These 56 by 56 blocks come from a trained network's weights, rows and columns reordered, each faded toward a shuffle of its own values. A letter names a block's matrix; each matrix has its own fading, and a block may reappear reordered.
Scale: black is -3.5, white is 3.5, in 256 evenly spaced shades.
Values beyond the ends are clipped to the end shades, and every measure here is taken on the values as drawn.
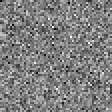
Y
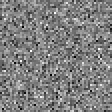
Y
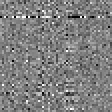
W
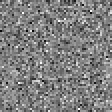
Y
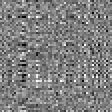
W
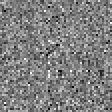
Y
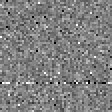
Y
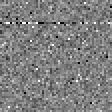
Y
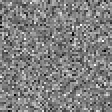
Y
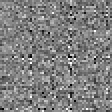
W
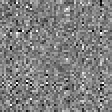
W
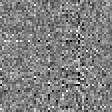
W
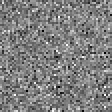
Y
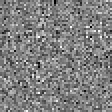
Y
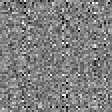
W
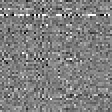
W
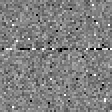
Y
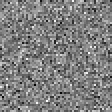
Y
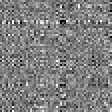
W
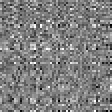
W
